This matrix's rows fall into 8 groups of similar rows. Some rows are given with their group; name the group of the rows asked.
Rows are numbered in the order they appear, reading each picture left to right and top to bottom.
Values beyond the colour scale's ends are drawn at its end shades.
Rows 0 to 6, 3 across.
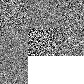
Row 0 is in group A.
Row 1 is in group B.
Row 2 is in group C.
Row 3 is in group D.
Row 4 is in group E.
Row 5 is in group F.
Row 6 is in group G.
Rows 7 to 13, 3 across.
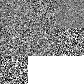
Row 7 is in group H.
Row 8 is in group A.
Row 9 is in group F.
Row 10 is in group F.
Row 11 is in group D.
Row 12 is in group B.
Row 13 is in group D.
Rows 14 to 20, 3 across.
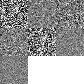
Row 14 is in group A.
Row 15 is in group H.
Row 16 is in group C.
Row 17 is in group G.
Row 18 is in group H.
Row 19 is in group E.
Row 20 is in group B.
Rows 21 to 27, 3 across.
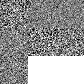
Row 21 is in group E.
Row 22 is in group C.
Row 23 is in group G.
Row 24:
D
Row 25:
E
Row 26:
D
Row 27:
F
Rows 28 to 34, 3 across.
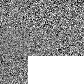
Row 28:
A
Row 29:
G
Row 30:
B
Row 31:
E
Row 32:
D
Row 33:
G
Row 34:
C
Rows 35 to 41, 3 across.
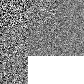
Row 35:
E
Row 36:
F
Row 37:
H
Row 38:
G
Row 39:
C
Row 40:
H
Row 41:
G
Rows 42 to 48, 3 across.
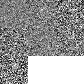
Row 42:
G
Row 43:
F
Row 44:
E
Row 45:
H
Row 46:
C
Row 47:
D
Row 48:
A
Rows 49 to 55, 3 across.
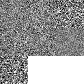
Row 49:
A
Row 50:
B
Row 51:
F
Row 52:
H
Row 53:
A
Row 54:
A
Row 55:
H
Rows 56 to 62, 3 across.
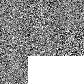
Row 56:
F
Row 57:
B
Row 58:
C
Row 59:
F
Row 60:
G
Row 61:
A
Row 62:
A
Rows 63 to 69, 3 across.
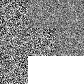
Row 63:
B
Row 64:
B
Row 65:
D
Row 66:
F
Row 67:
B
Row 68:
B
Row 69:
A
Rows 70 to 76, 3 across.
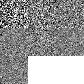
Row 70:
H
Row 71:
B
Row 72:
G
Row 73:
G
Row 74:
F
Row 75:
H
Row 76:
A
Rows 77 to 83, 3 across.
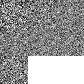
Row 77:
B
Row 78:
E
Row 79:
F
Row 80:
H
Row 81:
G
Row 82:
A
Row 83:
E
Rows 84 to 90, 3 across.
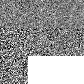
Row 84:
B
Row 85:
F
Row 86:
H
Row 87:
C
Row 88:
A
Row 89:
C
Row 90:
C
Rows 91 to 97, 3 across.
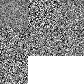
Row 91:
B
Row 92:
G
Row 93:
D
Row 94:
A
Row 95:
G
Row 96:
F
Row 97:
B
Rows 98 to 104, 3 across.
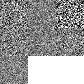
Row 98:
D
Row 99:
D
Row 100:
G
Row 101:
G
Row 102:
H
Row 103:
F
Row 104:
B
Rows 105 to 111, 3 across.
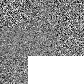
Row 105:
E
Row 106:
C
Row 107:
C
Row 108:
H
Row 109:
A
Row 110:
F
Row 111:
H
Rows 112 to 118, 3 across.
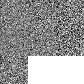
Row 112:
G
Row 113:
C
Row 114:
G
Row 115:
C
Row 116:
G
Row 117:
C
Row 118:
F
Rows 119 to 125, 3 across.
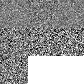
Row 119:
D
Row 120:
C
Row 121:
D
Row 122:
E
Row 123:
G
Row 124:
B
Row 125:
B
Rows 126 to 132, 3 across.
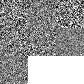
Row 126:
F
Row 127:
C
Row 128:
G
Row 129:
D
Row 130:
G
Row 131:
E
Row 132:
B
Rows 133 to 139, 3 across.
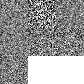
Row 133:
D
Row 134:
C
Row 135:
H
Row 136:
G
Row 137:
C
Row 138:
A
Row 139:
A
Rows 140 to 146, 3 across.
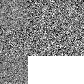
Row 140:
F
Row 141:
H
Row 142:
B
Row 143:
C
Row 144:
D
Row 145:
G
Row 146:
G
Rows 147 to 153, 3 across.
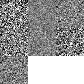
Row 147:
B
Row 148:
A
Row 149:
G
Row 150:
G
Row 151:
D
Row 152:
H
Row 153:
E
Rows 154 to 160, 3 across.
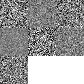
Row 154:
F
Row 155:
A
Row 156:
E
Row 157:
D
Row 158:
A
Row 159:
F
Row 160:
E
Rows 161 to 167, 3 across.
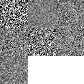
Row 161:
B
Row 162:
E
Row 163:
D
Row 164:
C
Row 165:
G
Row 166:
A
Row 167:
H
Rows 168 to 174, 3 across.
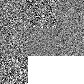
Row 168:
E
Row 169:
H
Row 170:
A
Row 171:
F
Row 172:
E
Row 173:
G
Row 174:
D
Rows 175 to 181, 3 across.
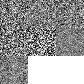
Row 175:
A
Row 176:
E
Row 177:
H
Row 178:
C
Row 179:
F
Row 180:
B
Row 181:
F
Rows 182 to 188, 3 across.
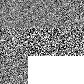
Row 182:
F
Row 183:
G
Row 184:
C
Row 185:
F
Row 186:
E
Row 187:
C
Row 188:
C
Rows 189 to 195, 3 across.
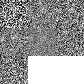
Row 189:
B
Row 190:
A
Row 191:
A
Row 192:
F
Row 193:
A
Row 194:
C
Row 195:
C
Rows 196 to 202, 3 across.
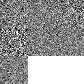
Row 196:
H
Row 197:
A
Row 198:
A
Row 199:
D
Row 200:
B
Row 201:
G
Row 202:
H
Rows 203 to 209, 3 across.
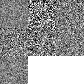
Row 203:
B
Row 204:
D
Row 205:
C
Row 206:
C
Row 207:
H
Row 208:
D
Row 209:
F
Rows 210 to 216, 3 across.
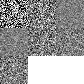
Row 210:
A
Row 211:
B
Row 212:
G
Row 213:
H
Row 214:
H
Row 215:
B
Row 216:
F
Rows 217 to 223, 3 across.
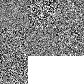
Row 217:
A
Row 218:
B
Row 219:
D
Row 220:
E
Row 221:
E
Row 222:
B
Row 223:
C
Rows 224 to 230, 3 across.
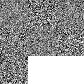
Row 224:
D
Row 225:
C
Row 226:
A
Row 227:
A
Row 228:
E
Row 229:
F
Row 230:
G
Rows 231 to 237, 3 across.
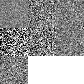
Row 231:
D
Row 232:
C
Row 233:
D
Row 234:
H
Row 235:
C
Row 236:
H
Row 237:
F
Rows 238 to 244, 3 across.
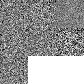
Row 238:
C
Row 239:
B
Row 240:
A
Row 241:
G
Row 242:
C
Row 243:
B
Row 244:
C
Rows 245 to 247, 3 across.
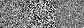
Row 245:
E
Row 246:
D
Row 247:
B
